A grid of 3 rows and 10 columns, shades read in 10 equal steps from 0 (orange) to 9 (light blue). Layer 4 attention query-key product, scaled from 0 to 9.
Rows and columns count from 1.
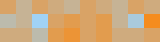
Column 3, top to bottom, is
3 9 6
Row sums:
39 43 33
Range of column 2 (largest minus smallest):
1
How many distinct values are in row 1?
3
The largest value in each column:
6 5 9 4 5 3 4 5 8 4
